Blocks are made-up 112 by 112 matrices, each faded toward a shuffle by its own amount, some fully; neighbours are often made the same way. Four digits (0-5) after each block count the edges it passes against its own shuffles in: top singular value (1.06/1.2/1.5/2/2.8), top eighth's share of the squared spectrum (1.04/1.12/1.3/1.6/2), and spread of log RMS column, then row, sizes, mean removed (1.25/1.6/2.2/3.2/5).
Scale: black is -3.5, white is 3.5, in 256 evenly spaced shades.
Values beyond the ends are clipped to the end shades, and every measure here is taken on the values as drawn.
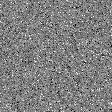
0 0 0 0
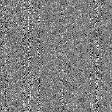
2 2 4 0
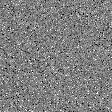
0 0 0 0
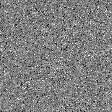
0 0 0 0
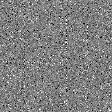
1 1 2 0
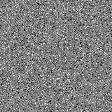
0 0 1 0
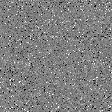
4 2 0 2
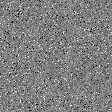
0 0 0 0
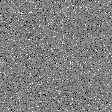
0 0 0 1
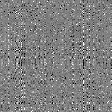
5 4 3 3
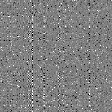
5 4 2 2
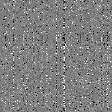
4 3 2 1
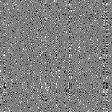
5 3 3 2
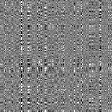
5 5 4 3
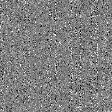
1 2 3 0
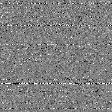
3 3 0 3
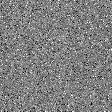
0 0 0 1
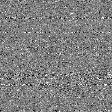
1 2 0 3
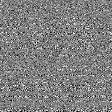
1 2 0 4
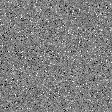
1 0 0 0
